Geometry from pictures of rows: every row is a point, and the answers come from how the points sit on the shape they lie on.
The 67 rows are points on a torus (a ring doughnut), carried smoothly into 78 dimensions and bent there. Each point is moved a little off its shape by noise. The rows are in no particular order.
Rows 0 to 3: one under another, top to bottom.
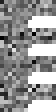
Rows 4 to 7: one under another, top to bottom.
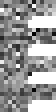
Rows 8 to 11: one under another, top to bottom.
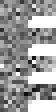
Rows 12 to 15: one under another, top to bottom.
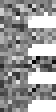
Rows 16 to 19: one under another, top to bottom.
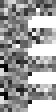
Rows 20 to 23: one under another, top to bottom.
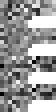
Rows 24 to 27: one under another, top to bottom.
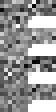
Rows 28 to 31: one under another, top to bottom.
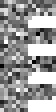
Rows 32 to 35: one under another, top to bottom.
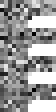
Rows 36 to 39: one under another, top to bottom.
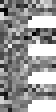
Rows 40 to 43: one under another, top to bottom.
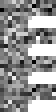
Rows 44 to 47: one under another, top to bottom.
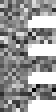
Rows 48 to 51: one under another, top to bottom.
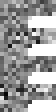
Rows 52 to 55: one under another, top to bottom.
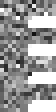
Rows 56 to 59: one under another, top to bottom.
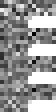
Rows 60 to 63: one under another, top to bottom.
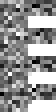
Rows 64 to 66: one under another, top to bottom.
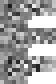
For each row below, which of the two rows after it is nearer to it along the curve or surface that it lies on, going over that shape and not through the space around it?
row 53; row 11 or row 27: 27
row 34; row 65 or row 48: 65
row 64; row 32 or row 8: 32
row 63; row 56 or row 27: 27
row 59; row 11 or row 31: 31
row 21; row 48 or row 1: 1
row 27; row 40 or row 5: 5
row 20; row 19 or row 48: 19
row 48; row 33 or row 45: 33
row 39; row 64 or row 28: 64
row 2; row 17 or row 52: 52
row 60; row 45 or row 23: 23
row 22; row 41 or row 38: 41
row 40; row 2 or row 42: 42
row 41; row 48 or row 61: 61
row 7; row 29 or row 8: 29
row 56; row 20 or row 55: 55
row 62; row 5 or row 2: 5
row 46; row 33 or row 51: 33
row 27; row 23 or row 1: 1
